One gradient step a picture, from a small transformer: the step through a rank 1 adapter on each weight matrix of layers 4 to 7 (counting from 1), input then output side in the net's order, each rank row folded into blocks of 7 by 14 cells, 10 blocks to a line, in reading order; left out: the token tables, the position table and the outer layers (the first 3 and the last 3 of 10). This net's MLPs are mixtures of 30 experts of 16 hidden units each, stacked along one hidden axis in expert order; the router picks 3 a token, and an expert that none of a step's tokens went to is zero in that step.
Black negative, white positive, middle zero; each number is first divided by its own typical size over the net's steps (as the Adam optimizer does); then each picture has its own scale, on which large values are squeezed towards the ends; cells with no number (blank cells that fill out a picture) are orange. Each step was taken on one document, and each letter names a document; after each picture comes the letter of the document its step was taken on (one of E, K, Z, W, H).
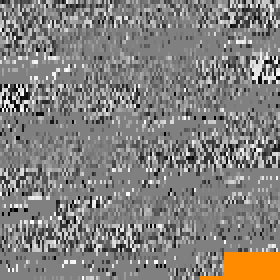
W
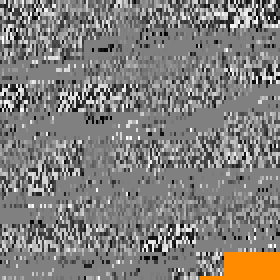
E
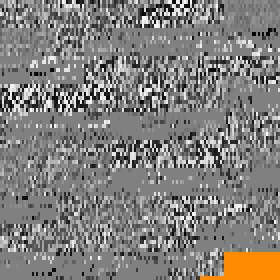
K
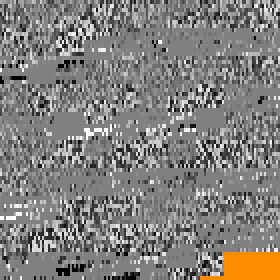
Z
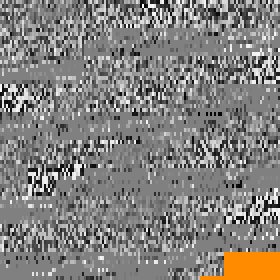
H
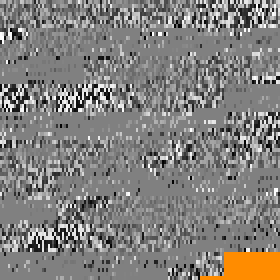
E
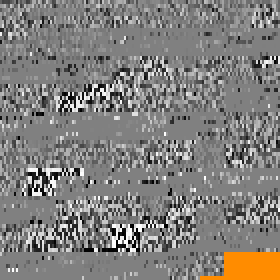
W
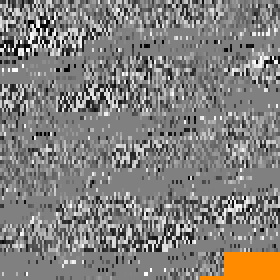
K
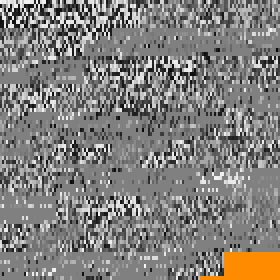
H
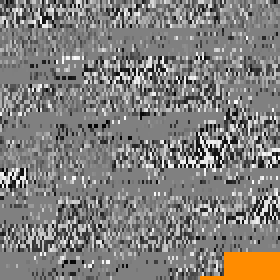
H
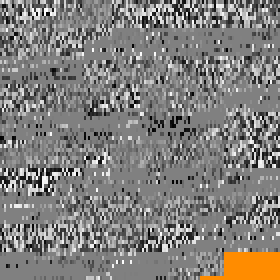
K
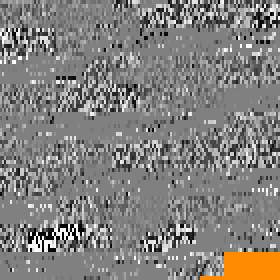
E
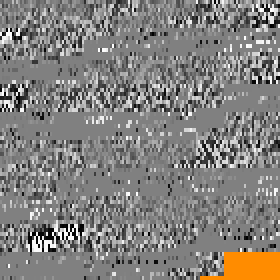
E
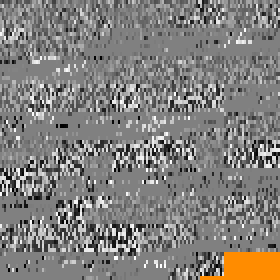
W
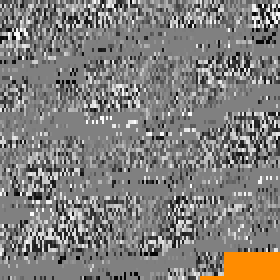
Z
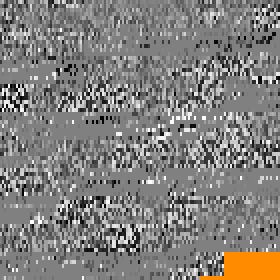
W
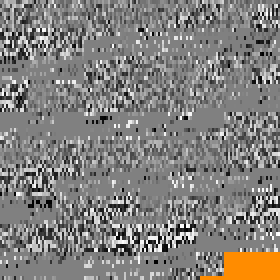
E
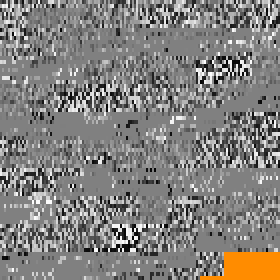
Z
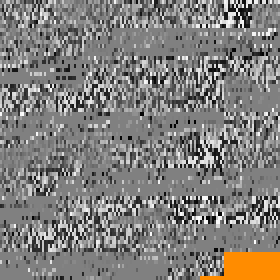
K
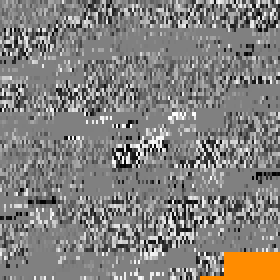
Z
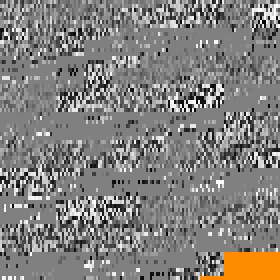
Z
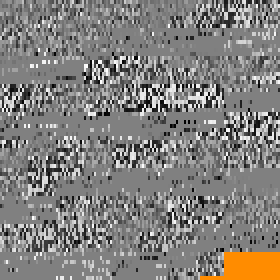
K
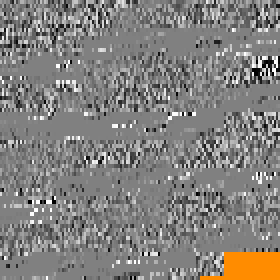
E
